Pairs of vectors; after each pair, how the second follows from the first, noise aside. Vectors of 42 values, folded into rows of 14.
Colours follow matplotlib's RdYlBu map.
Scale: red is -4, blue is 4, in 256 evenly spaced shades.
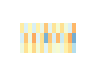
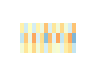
copied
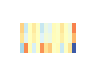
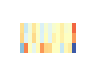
copied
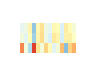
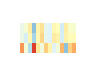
copied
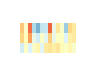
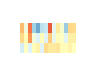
copied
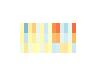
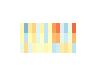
copied
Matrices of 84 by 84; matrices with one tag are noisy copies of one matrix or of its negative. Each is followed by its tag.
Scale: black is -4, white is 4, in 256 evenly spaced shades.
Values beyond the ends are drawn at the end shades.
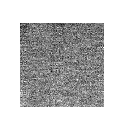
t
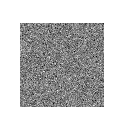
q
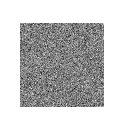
q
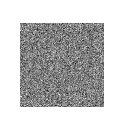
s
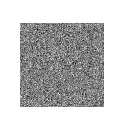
s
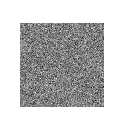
q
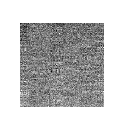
t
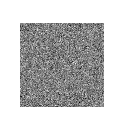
s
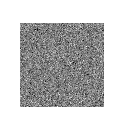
s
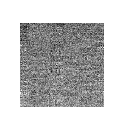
t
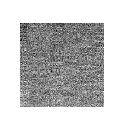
t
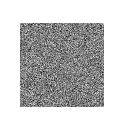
q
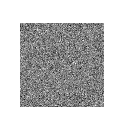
s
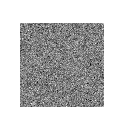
q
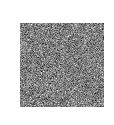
q
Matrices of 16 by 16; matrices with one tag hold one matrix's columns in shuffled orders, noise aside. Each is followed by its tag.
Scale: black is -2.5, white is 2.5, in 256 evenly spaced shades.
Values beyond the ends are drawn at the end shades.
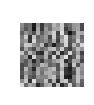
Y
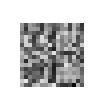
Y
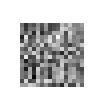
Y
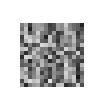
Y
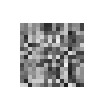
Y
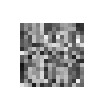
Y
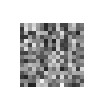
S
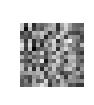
S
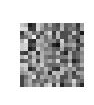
S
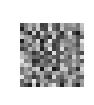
S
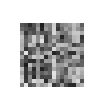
Y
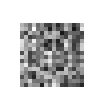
S
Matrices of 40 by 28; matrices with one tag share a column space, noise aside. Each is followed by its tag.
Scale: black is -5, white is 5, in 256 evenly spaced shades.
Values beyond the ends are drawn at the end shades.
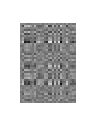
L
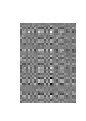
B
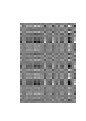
L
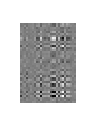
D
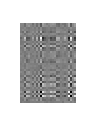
D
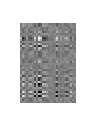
D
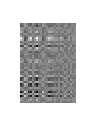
D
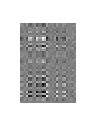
D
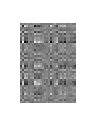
L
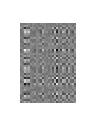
B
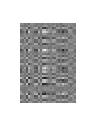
B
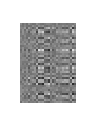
B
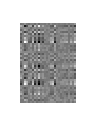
L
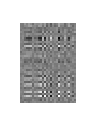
D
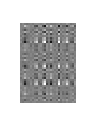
L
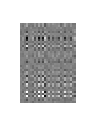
D
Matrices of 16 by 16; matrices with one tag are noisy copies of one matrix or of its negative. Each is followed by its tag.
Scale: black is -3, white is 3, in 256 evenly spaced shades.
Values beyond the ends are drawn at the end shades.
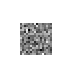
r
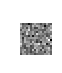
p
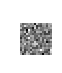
r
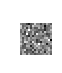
p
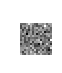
p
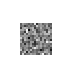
r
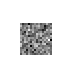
p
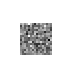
p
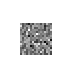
p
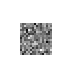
r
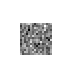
p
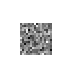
r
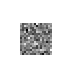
r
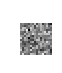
r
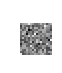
p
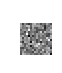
p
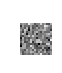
p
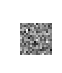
r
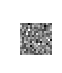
p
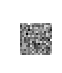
p
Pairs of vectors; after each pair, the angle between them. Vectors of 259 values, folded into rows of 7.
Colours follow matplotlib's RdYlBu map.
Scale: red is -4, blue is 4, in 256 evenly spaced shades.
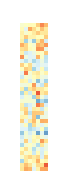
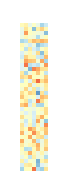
partly opposed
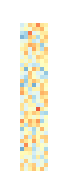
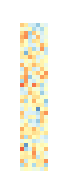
nearly opposite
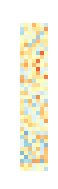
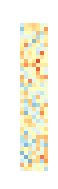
nearly parallel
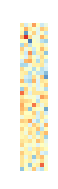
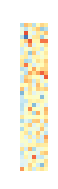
nearly opposite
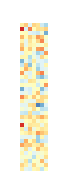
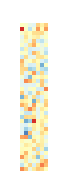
orthogonal
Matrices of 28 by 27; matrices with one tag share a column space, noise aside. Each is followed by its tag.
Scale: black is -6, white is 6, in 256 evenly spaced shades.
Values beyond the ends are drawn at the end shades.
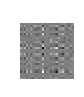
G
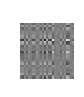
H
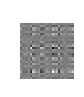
G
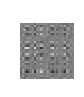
G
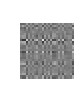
H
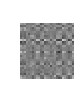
H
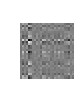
H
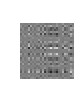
G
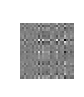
H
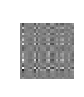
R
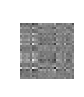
R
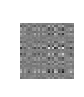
G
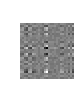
G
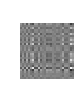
R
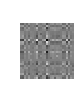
H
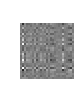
R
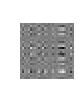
G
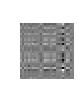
R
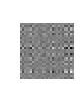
G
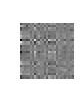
H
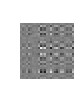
G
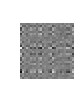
G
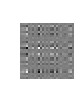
G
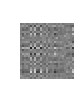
G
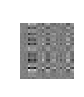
R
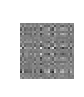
G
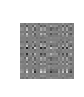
G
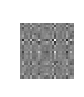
H
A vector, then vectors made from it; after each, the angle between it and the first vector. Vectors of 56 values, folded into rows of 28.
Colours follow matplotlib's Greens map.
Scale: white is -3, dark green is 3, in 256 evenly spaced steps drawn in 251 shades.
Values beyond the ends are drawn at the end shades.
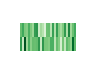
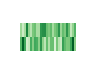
orthogonal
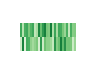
nearly opposite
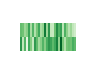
orthogonal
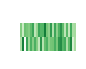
nearly opposite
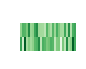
nearly parallel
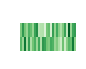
nearly parallel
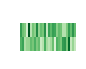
orthogonal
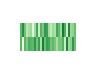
partly aligned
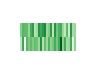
nearly opposite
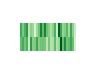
partly opposed
